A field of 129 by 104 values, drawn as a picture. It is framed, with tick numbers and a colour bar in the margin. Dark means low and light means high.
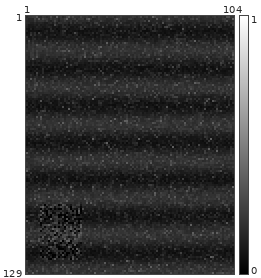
Odd patch: rougher, in the bottom left. Roughest part: bottom left. Stripes: horizontal, repeating 7 times.
